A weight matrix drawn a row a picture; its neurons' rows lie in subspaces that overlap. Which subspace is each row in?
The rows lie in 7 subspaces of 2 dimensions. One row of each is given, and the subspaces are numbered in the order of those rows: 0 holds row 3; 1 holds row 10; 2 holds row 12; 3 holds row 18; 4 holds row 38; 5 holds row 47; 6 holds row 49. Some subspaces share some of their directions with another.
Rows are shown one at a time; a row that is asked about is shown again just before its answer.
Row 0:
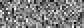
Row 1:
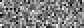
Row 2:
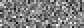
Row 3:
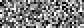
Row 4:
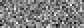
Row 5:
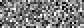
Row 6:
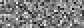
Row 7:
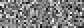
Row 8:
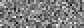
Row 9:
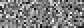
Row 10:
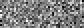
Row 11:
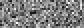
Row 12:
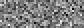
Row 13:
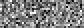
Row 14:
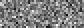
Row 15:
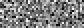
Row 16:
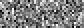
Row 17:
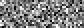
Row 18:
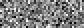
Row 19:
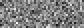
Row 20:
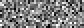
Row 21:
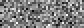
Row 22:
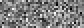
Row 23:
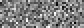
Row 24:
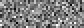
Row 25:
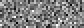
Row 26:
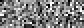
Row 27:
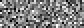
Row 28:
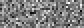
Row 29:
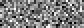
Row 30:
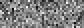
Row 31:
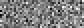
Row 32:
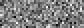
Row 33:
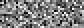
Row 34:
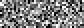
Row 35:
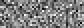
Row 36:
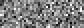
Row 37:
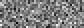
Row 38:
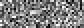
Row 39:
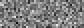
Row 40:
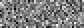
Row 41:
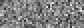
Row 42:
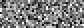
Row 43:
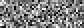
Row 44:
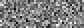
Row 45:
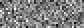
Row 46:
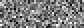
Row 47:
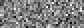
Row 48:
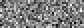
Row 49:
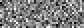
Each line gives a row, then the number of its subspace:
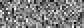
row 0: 6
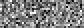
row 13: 4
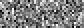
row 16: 6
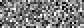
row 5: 0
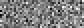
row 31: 1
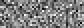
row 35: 3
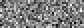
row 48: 4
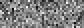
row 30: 6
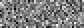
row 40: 6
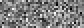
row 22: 0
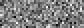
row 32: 5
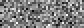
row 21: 6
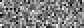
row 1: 2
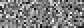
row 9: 1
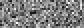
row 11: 4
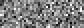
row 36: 5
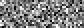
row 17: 3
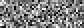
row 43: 3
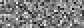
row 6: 2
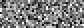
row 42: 4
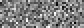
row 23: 0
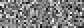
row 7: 1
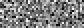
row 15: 3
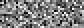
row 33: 2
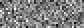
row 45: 6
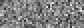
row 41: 5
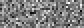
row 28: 4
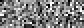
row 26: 5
